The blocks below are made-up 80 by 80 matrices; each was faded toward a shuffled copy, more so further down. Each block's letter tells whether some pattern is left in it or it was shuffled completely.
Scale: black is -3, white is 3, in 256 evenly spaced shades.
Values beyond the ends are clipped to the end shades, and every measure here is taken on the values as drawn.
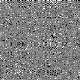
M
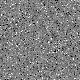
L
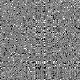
M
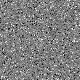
L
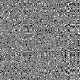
M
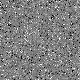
L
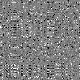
M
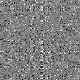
M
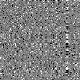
M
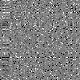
M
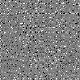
M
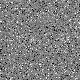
L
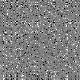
M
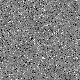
L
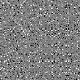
M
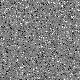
L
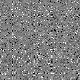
M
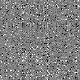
M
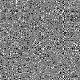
M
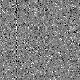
M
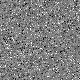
L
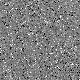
L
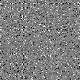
M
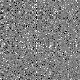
M
